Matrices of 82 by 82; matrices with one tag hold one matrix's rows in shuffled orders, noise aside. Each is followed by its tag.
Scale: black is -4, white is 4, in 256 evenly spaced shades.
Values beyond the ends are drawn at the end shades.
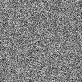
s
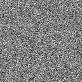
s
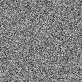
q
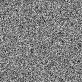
q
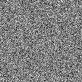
q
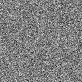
q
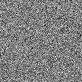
q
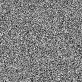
q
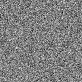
q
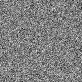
s
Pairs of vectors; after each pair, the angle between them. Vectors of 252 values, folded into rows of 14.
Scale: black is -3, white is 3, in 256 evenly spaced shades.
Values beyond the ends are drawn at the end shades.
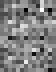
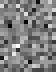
orthogonal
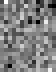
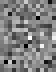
orthogonal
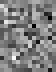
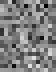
partly aligned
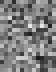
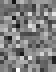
partly aligned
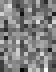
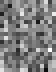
nearly opposite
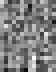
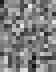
nearly opposite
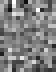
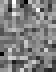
nearly parallel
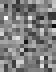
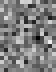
partly aligned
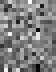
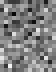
partly opposed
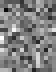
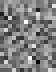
partly opposed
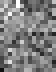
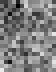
nearly opposite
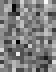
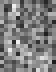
nearly opposite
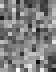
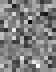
orthogonal
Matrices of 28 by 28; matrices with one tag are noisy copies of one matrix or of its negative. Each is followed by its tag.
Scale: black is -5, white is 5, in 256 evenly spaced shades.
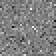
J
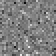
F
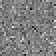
J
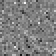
F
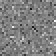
J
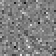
F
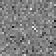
J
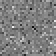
J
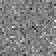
J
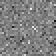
J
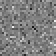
J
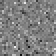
F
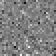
F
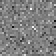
J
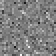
F
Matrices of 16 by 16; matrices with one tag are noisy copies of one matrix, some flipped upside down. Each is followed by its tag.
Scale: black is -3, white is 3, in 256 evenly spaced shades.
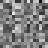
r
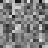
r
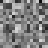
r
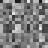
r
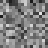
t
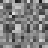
r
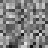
t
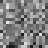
t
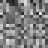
t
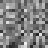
t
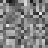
t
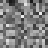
t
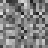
t
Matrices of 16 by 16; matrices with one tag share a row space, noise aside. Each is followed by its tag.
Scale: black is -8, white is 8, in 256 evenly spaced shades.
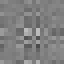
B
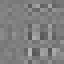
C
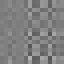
C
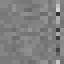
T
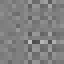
C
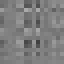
B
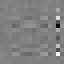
T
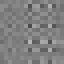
C
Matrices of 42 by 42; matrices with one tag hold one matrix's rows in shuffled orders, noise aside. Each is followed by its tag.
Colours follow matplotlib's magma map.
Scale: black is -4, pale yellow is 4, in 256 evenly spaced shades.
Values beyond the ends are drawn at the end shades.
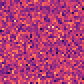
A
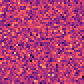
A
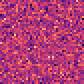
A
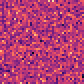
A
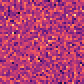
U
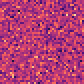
U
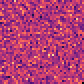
A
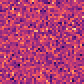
U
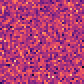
A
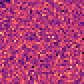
A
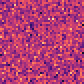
A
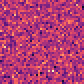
A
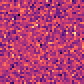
U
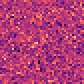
U
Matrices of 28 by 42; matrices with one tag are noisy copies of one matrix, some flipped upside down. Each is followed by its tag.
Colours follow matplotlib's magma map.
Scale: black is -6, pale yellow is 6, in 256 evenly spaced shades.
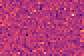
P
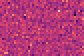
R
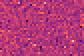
P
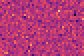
R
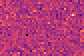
P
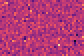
R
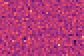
R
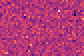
R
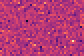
P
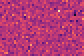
R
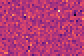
R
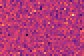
P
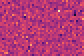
R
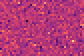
P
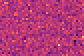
R
